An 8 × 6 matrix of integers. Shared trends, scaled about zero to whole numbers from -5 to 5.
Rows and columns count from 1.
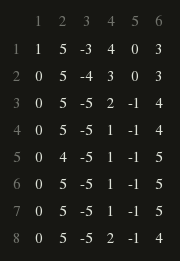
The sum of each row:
10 7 5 4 4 5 5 5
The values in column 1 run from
0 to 1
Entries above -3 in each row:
5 5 5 5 5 5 5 5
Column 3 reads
-3 -4 -5 -5 -5 -5 -5 -5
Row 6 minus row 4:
0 0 0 0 0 1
